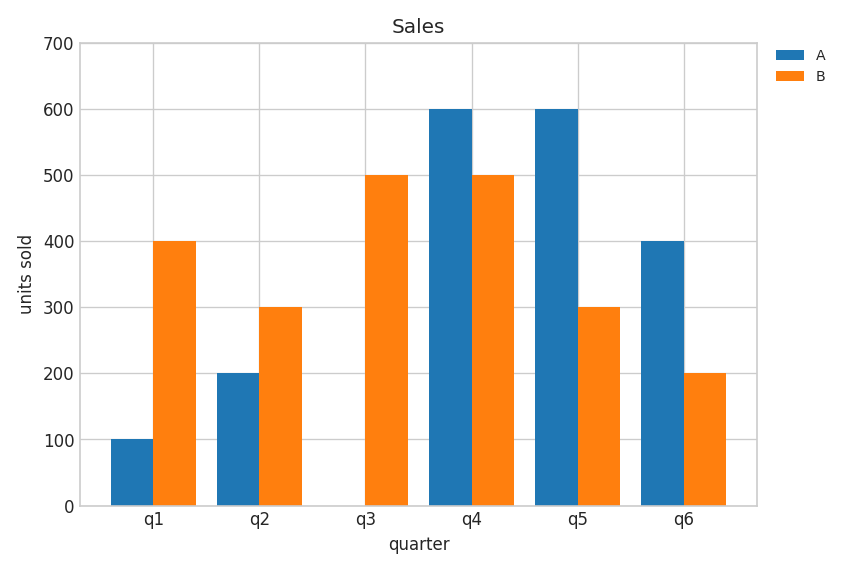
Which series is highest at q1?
B
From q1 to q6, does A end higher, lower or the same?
higher
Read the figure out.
Title: Sales
x-axis: quarter, ticks q1 q2 q3 q4 q5 q6
y-axis: units sold, ticks 0 100 200 300 400 500 600 700
Legend: A, B
Values:
A: 100 200 0 600 600 400
B: 400 300 500 500 300 200
